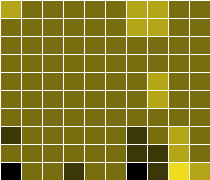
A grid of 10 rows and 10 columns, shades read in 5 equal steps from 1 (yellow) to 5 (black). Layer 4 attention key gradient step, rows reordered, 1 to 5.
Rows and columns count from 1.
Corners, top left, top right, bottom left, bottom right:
2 3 5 2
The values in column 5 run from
3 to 3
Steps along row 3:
same same same same same same same same same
